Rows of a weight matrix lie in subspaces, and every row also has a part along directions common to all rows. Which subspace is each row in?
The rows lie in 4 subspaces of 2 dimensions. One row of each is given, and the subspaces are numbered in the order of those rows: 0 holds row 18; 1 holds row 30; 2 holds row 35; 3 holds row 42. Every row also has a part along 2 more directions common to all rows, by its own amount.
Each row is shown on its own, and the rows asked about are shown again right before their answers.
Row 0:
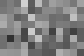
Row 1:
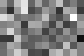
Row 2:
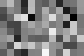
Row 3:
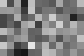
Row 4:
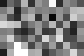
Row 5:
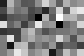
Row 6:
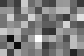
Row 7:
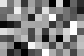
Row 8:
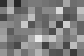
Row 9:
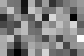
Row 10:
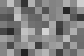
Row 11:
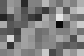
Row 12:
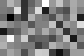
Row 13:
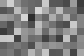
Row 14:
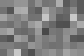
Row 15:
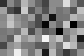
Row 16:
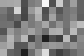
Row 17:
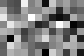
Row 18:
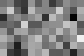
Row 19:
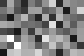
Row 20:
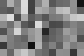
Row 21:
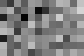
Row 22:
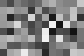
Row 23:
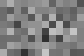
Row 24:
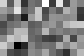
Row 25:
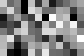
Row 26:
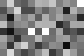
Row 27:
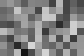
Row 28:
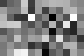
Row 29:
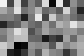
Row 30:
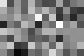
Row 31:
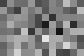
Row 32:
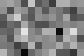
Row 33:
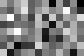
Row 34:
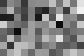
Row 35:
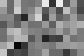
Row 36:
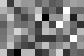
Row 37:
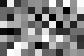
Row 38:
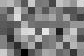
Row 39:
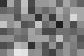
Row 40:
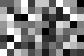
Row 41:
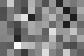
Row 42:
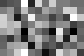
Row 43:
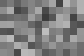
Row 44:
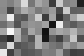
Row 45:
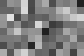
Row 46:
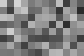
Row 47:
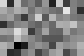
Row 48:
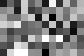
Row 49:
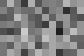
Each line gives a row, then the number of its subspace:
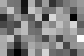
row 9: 0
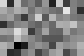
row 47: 2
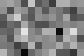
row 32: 3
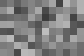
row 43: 0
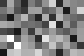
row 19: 3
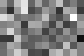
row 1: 0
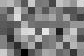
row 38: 3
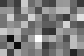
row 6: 0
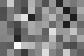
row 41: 2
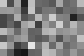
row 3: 1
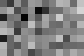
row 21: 1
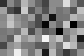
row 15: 3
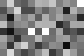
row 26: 3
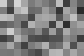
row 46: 0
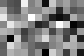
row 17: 1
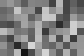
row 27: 0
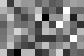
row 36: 0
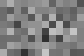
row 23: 2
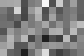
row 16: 2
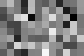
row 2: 2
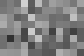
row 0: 3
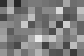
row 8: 0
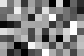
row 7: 0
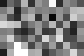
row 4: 3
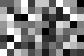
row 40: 2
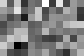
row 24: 2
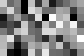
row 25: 0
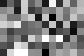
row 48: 2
